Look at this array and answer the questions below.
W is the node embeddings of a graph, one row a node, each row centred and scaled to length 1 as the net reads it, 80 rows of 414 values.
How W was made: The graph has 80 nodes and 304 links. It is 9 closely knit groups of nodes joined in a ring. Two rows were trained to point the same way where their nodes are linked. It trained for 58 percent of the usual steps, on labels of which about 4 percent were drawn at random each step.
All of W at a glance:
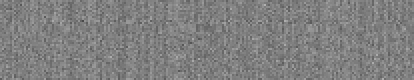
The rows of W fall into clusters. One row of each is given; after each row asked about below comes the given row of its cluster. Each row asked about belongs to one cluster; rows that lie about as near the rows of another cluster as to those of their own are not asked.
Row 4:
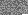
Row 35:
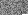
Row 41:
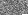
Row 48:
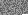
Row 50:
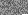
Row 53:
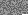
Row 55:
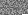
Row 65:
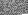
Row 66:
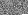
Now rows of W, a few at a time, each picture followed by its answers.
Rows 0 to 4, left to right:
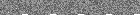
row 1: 65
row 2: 66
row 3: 41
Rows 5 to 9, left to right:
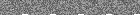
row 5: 41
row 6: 48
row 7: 35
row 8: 50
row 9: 41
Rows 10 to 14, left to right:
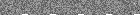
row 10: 48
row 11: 66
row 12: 4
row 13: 53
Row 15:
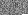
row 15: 66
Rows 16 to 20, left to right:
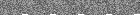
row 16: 53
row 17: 41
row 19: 35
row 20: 65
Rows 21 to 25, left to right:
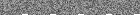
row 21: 65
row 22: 35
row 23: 35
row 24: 50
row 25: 55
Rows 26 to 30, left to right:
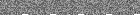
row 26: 4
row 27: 55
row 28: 4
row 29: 55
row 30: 4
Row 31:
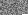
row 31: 55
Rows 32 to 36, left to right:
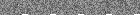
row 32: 66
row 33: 48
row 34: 53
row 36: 50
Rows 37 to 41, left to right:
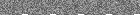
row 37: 66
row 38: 50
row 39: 53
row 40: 66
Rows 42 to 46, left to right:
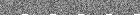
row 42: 66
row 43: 35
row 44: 41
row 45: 65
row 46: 65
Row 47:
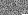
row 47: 50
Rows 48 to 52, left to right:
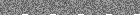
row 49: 48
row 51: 53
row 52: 35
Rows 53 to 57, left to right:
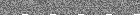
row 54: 41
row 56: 4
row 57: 65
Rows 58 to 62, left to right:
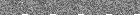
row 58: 41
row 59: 41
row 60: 4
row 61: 53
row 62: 35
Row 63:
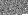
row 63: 48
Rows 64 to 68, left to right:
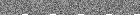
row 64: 48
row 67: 48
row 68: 53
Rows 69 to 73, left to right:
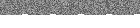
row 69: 41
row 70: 53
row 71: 66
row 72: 35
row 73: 55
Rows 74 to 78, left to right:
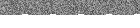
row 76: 41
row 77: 65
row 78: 35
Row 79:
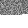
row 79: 35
